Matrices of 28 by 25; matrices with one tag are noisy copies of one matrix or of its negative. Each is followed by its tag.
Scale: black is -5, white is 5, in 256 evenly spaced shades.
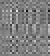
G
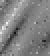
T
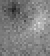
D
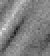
T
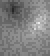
D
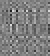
G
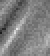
T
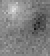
D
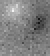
D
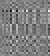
G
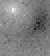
D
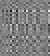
G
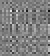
G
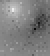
D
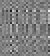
G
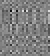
G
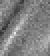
T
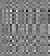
G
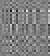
G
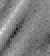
T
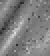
T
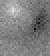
D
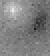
D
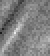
T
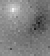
D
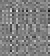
G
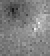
D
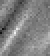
T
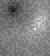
D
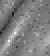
T
